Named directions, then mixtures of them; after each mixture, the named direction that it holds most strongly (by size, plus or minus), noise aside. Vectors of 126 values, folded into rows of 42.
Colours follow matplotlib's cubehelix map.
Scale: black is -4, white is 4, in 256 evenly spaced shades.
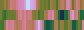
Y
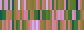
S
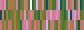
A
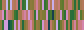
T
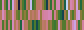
S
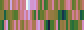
Y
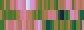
Y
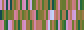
T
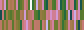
A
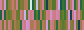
A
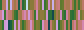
T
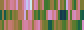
Y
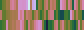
Y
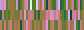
A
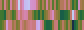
Y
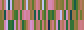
T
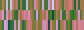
T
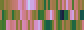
Y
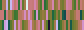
T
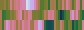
Y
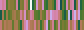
A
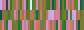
A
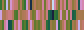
T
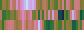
Y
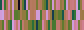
S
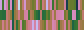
S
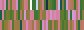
A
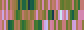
Y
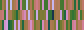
T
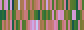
S
